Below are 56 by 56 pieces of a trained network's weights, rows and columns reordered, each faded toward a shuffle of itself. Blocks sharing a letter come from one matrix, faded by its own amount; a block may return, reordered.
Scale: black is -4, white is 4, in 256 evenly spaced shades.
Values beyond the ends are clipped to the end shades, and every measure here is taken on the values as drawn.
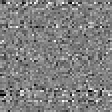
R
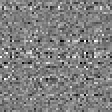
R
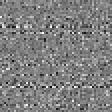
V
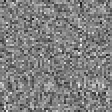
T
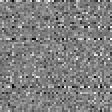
R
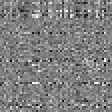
R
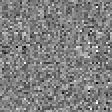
T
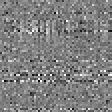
V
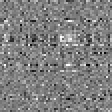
R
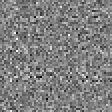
T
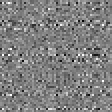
R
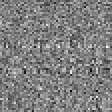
T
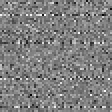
V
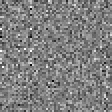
T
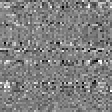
R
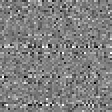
V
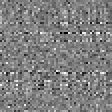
V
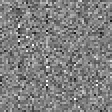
T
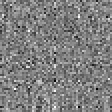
T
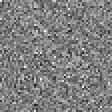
T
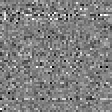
V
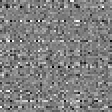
R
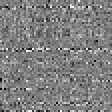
V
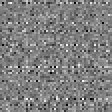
R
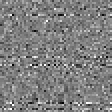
R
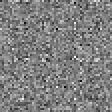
T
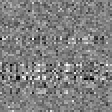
R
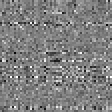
R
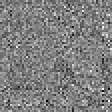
T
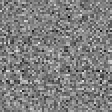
T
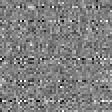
R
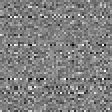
R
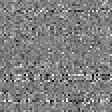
V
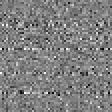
V
